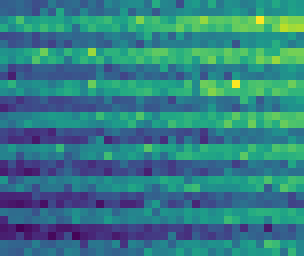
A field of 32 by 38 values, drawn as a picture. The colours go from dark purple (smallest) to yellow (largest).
Stripes: horizontal, repeating 8 times. Slope: up to the top right. Ninth with the lowest average: bottom left. Ninth with the highest average: top right.
